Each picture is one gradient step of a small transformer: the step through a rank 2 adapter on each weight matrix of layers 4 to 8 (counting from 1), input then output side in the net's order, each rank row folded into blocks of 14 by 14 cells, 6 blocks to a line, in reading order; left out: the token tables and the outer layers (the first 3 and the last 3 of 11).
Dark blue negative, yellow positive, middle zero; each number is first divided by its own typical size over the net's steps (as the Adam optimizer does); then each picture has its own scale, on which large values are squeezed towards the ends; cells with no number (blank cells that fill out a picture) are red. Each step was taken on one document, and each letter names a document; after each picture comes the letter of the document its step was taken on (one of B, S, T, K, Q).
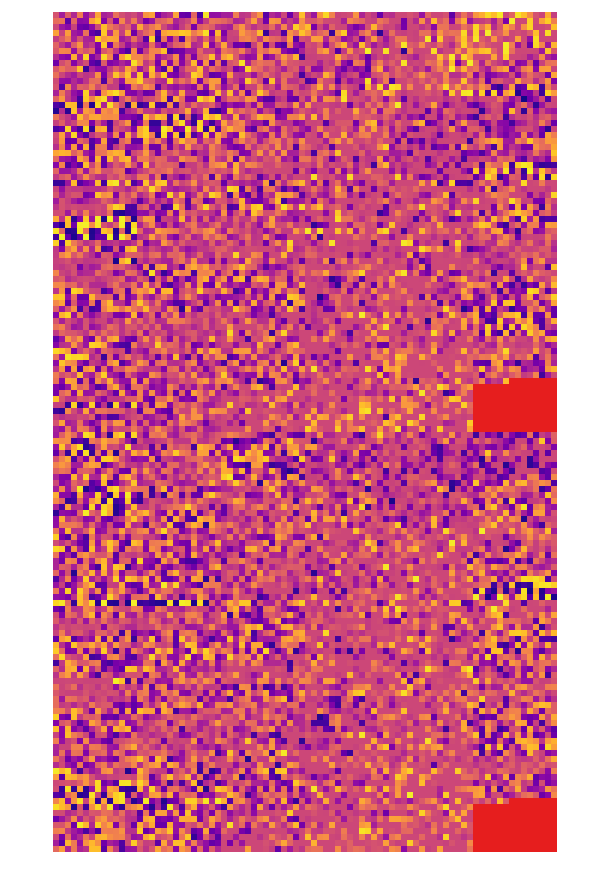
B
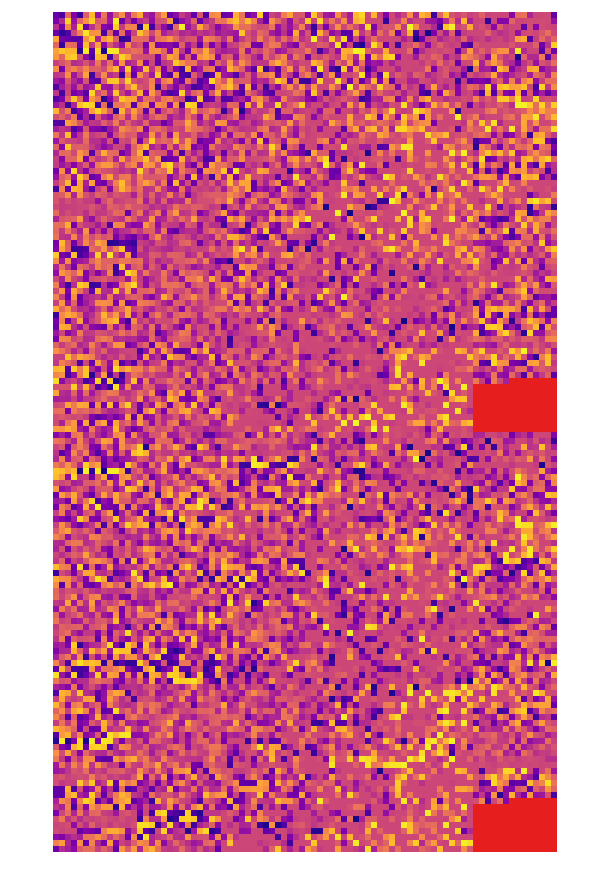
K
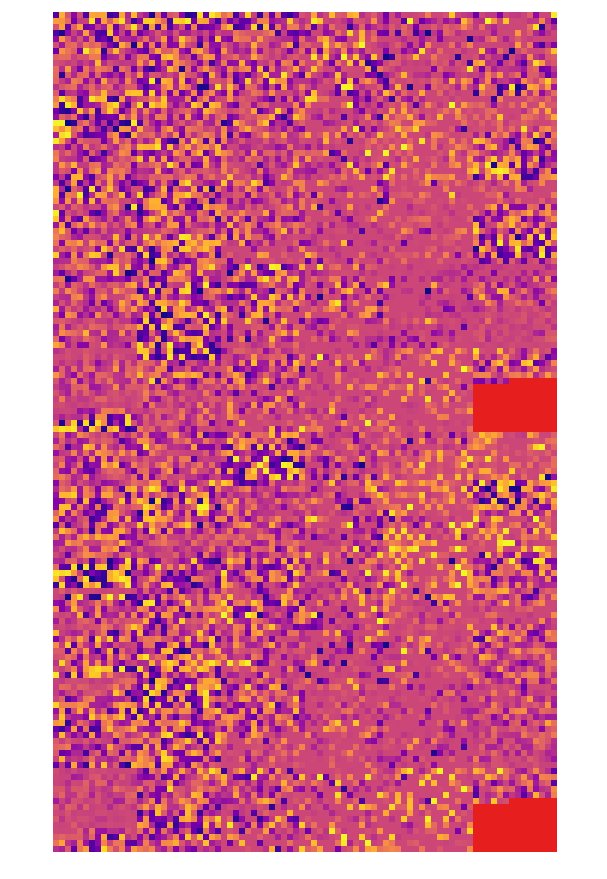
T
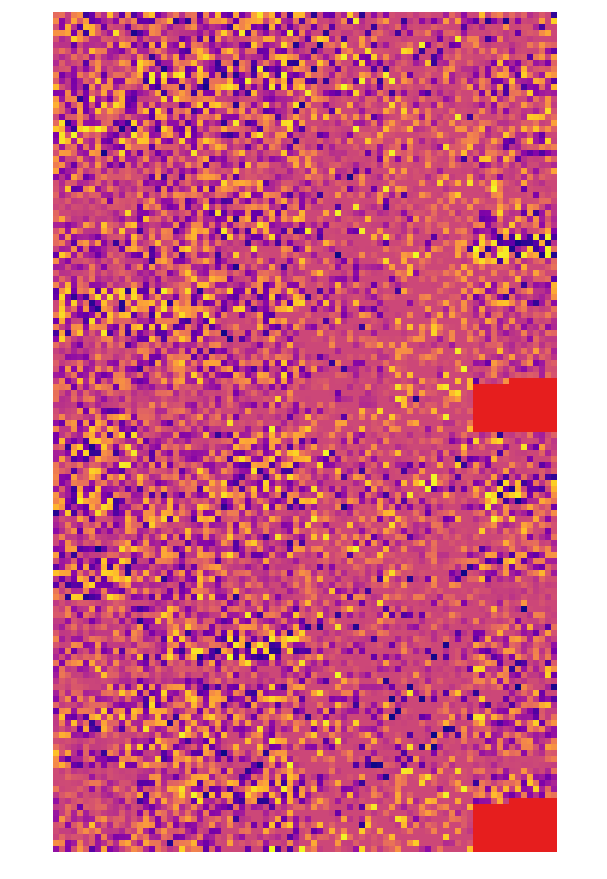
T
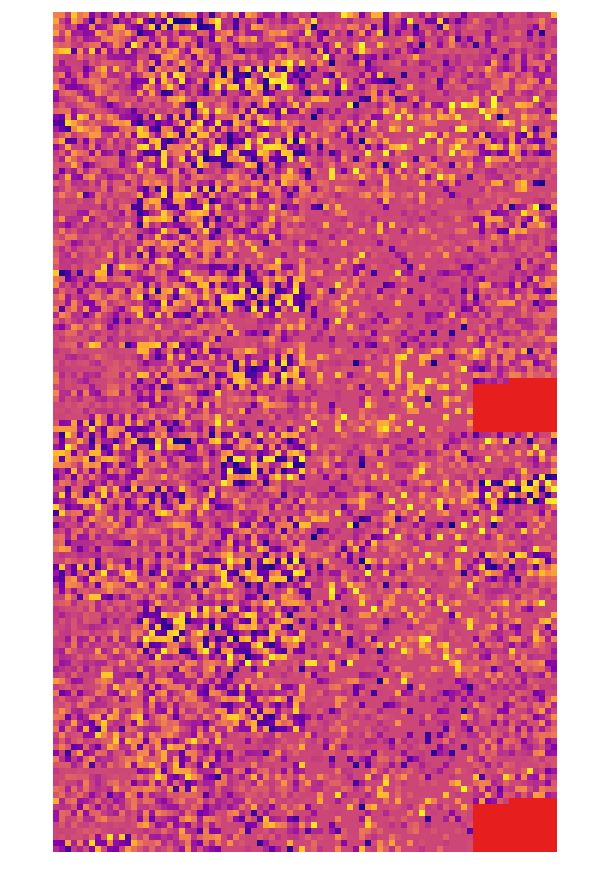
T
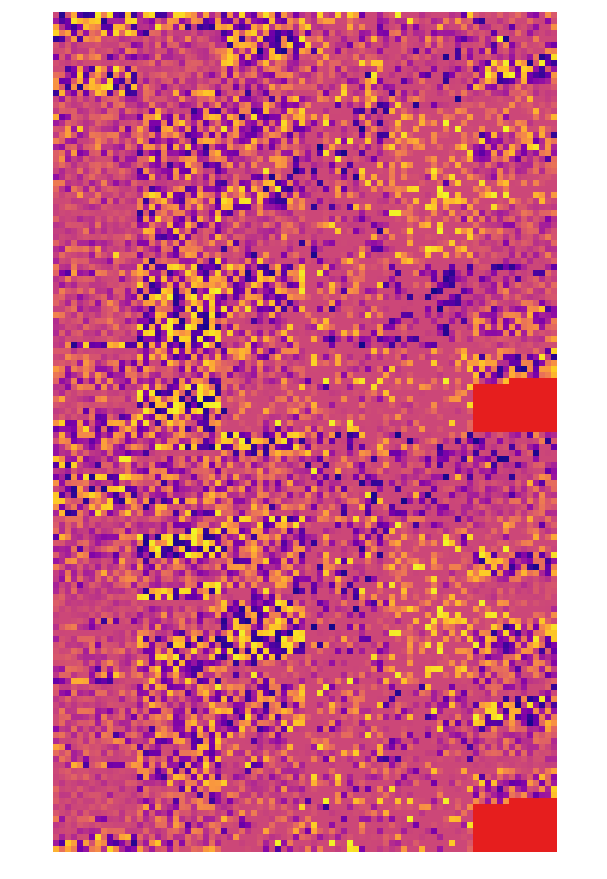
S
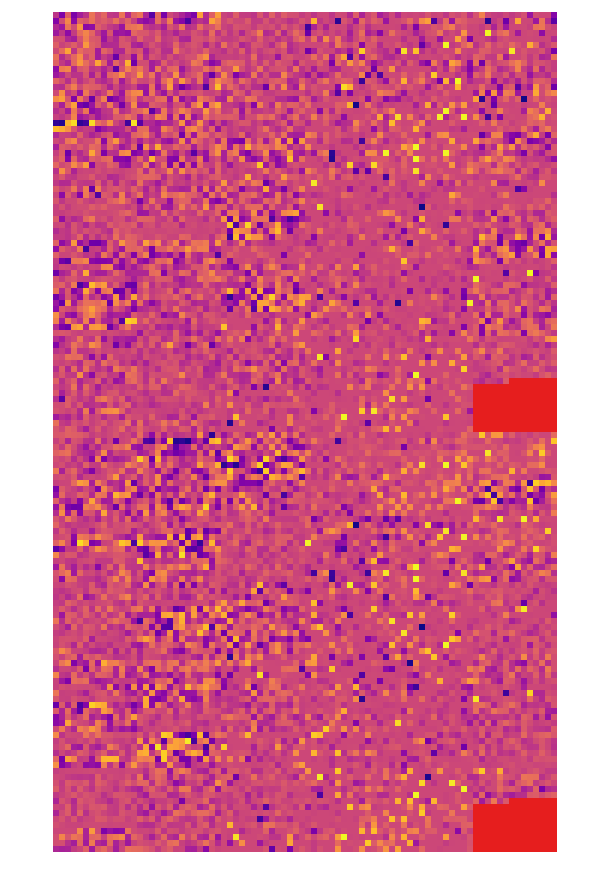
T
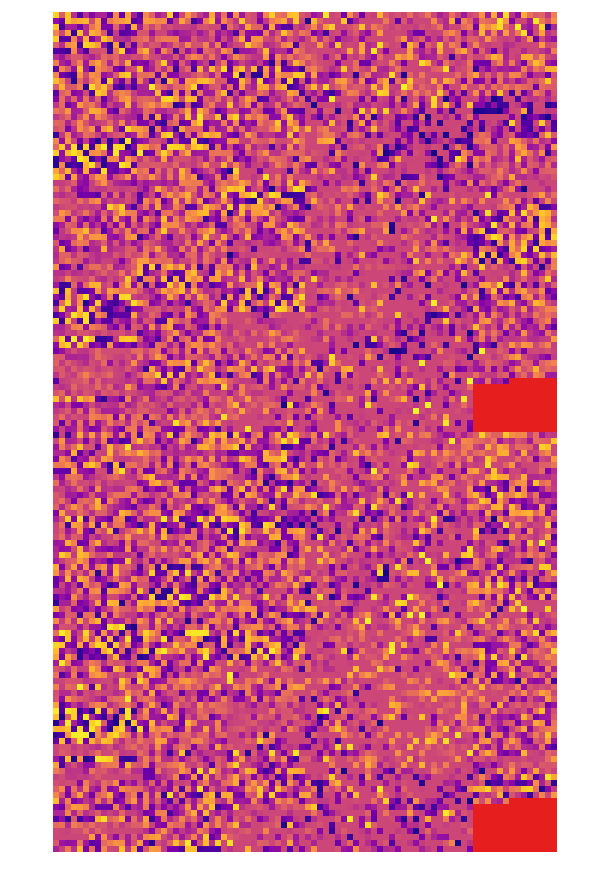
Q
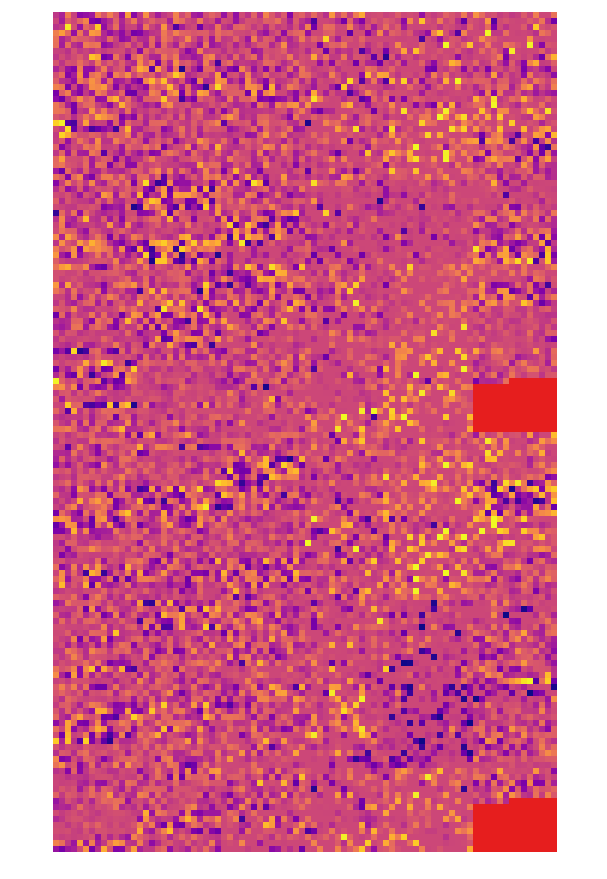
T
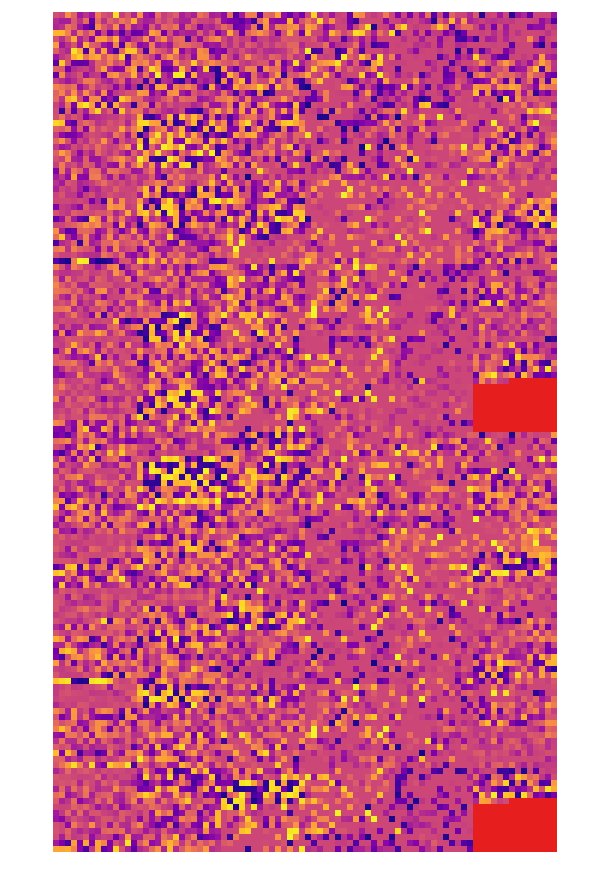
K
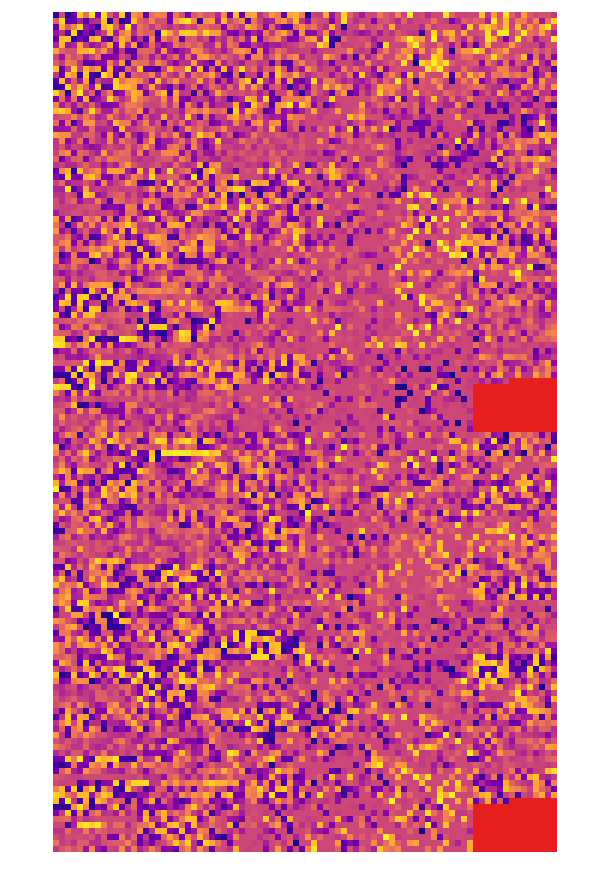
Q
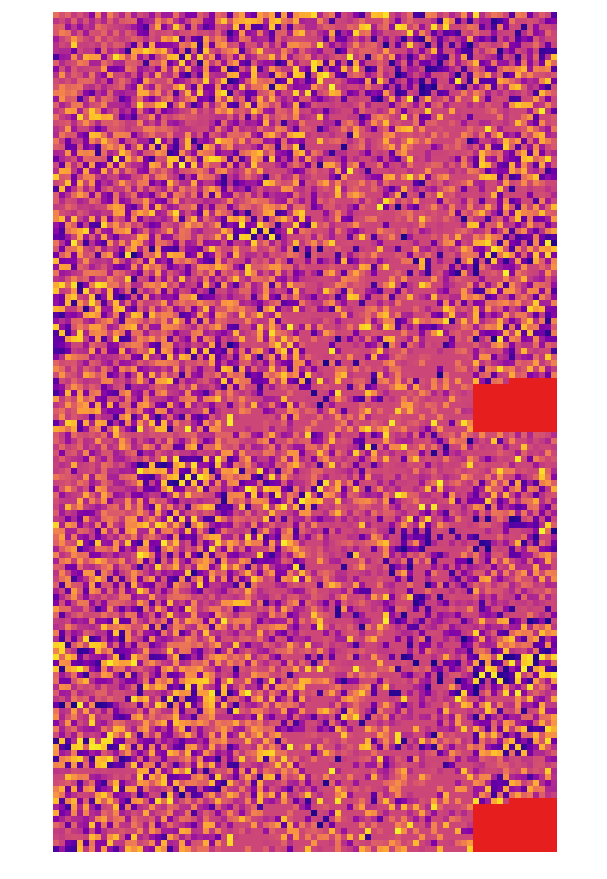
K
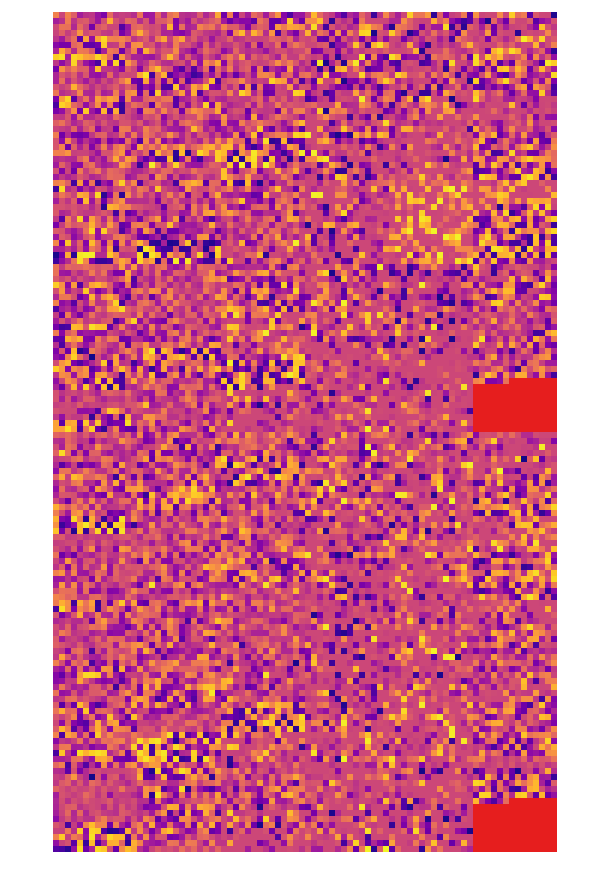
K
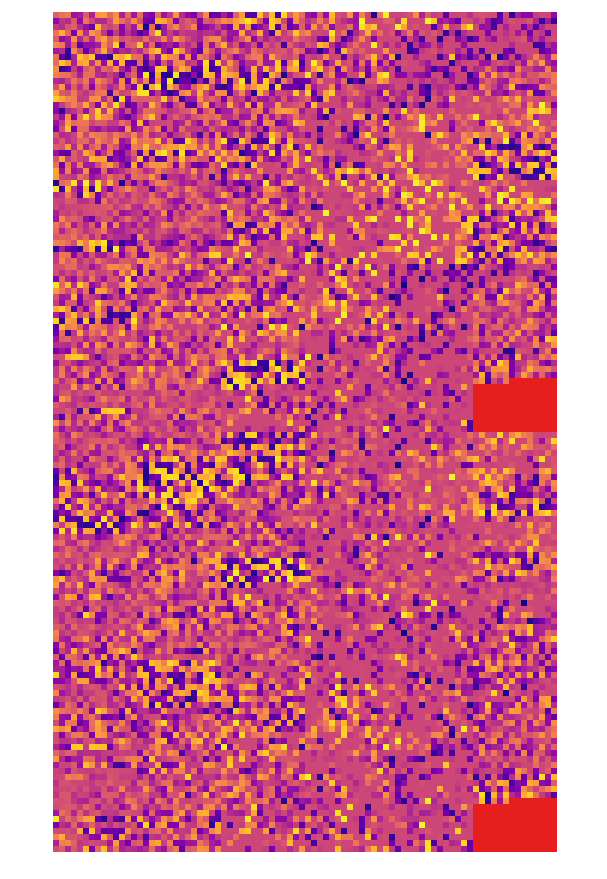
K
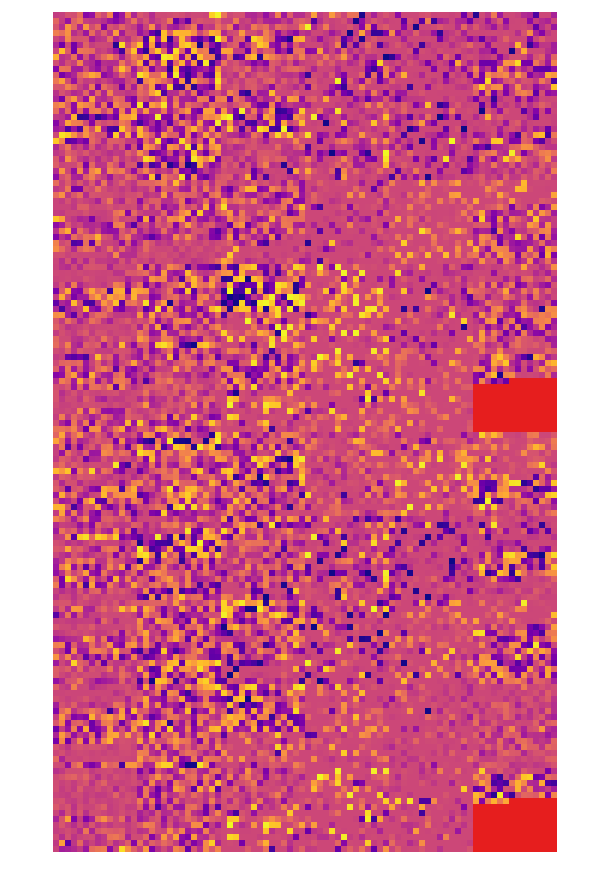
T
